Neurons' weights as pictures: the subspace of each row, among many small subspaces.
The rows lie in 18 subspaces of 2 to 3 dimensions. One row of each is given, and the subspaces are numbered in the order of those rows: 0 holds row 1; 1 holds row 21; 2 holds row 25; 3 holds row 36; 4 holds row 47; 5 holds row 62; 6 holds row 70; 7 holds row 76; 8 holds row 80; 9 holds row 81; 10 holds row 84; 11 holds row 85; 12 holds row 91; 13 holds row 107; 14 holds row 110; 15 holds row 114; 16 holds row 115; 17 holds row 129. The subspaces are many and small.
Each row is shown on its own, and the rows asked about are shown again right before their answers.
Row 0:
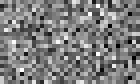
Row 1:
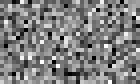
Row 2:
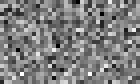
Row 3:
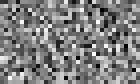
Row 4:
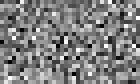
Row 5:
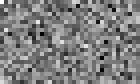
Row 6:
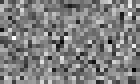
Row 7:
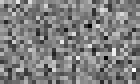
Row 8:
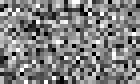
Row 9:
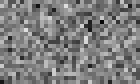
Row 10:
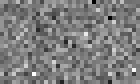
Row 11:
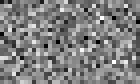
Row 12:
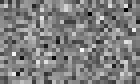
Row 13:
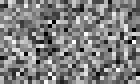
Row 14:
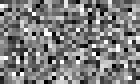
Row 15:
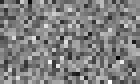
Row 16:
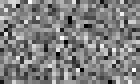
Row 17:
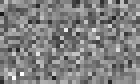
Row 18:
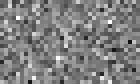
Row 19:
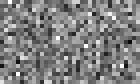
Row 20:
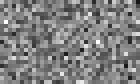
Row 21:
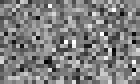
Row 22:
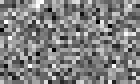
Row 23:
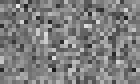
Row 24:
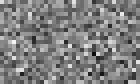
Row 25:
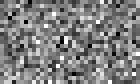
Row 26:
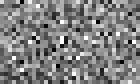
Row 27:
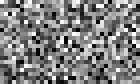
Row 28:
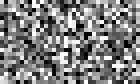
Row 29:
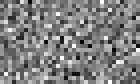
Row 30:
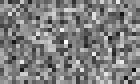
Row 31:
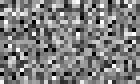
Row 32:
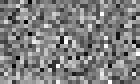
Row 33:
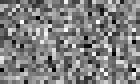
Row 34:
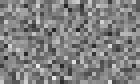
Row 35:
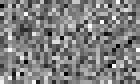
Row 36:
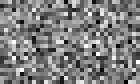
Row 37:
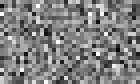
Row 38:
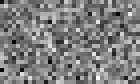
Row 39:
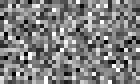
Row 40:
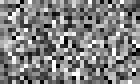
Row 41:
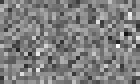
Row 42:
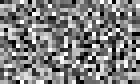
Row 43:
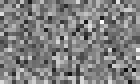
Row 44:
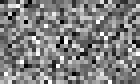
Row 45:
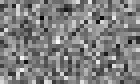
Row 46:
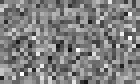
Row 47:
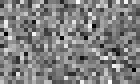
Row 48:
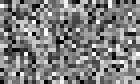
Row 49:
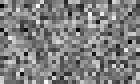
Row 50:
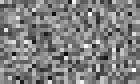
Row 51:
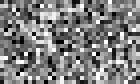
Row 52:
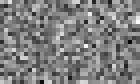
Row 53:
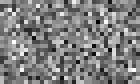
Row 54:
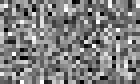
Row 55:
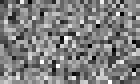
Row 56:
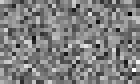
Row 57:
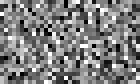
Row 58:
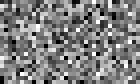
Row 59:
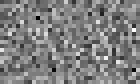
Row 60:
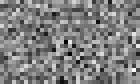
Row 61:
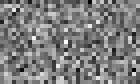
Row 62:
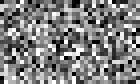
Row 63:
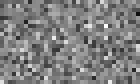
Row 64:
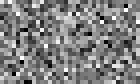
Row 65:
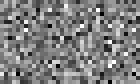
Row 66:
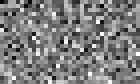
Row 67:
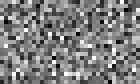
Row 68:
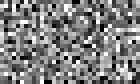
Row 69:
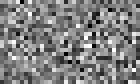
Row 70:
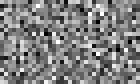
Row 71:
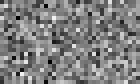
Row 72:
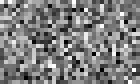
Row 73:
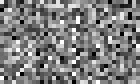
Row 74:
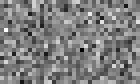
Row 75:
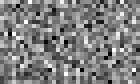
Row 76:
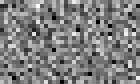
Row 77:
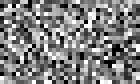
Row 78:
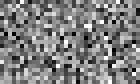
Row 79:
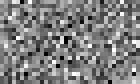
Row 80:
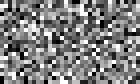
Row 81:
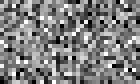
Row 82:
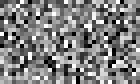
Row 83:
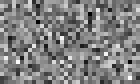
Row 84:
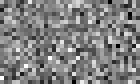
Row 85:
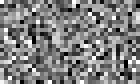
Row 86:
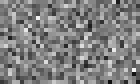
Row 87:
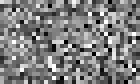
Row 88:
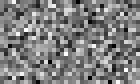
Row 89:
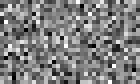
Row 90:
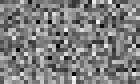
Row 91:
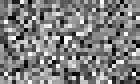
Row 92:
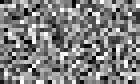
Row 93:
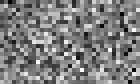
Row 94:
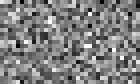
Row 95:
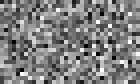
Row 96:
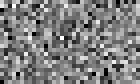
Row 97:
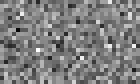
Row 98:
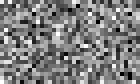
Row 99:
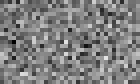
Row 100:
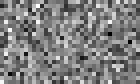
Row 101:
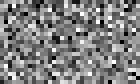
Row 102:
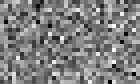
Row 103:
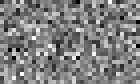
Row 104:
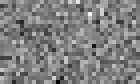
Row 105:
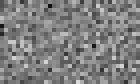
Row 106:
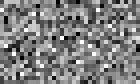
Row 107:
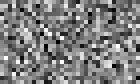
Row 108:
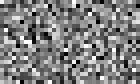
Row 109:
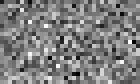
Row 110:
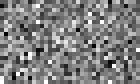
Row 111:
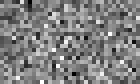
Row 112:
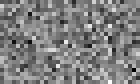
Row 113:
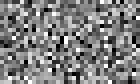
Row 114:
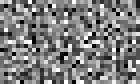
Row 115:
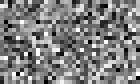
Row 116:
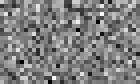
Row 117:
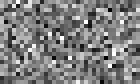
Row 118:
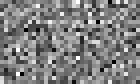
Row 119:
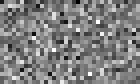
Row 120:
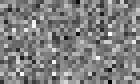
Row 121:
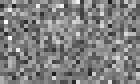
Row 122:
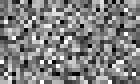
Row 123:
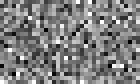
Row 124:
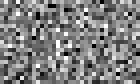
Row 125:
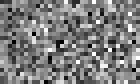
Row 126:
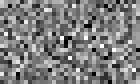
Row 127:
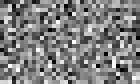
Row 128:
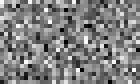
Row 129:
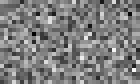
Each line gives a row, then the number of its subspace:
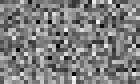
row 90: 5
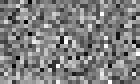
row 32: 2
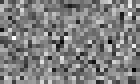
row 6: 10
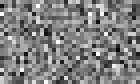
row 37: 6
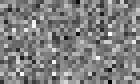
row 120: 0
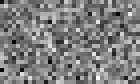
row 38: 14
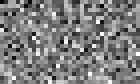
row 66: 2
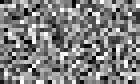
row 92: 11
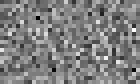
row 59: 6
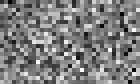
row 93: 16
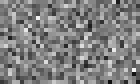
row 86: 17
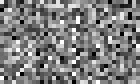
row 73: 10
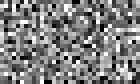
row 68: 15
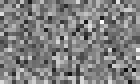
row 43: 9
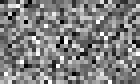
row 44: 2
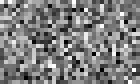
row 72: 16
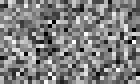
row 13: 16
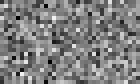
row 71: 14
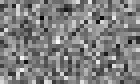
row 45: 9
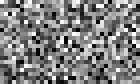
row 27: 2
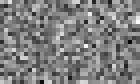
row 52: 17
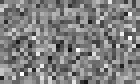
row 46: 10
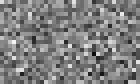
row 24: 3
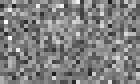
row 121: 0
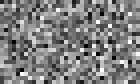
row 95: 3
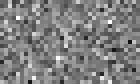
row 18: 4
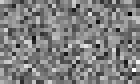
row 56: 11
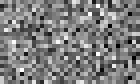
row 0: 3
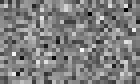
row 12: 15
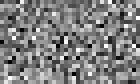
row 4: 5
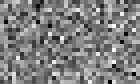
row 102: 7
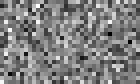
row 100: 4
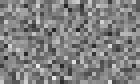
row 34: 8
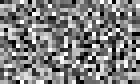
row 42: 17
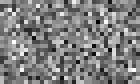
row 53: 1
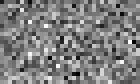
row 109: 12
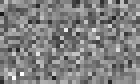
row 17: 5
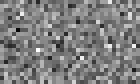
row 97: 10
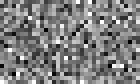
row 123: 9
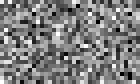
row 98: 11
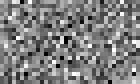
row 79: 12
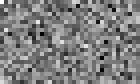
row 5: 11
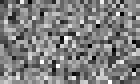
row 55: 12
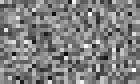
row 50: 17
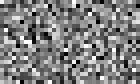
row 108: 11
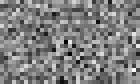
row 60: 8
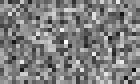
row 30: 14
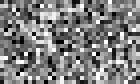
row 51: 14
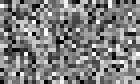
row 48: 4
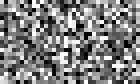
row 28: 15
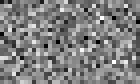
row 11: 15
